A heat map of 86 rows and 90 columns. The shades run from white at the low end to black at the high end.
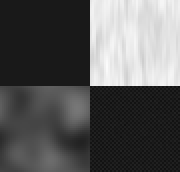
It is made of 2 by 2 panels. Panel 1,1: very high, flat. Panel 1,2: very low, streaked downward, faint in contrast. Panel 2,1: high, smooth. Panel 2,2: very high, checkered, faint in contrast.
